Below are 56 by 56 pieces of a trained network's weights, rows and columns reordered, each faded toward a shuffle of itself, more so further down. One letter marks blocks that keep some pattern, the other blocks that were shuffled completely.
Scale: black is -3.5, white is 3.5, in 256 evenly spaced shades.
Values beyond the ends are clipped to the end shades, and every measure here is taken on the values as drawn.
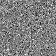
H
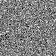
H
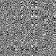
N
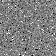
H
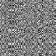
N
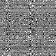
N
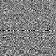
N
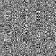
N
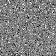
H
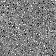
H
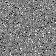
H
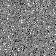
H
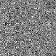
N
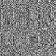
N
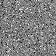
H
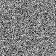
H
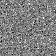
H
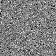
H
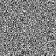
N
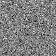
H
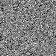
H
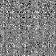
N
